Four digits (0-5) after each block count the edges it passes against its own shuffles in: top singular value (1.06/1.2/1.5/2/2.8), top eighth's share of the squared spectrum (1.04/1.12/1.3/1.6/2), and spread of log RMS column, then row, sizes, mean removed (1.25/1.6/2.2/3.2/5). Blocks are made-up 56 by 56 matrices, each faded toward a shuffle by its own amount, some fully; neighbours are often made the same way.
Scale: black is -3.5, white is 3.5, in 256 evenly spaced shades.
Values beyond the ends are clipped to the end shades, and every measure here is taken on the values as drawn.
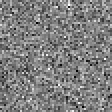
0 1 0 0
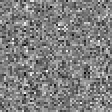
3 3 2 1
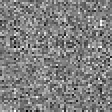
3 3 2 1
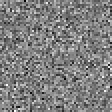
3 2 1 0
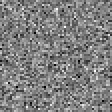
0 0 0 0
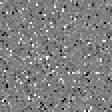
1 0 0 0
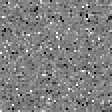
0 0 0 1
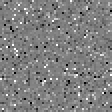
0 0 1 0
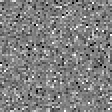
0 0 0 0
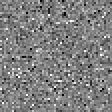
1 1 0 0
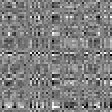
5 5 3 3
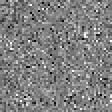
2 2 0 1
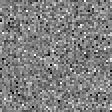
1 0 0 0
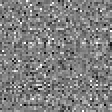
3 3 2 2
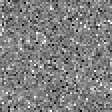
2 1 0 0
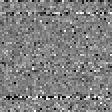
2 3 0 3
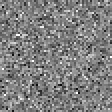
1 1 0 0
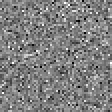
0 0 0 0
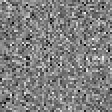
3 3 1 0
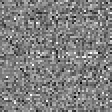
3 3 1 2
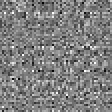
4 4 2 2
